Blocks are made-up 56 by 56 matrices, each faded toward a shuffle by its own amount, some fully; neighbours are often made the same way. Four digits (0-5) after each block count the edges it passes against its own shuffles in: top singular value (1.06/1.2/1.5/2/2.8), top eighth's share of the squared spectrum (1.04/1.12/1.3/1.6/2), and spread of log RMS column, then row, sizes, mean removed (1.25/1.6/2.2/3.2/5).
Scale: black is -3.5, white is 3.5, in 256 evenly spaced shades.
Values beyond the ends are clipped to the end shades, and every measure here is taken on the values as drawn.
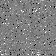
2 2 0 0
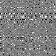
4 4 2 3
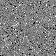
0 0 1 0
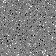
0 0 0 0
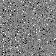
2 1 1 0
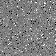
0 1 1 0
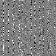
2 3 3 0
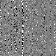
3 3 3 0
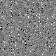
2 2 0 0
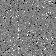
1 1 0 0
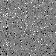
1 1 1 0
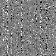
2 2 3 0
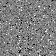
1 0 0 0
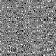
3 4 2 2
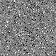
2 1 0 0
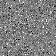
2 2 1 0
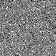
0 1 0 0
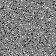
0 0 0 0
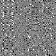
3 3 2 2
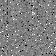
2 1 0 0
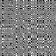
5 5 3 3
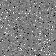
2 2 0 0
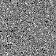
0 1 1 0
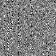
1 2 3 0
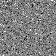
0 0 0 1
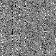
1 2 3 0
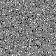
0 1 0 0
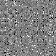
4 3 2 1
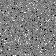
2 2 0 0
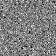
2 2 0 0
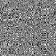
4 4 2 2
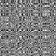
5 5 3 3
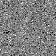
3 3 0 1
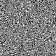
2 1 0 0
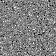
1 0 0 0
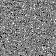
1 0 0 0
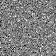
2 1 0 0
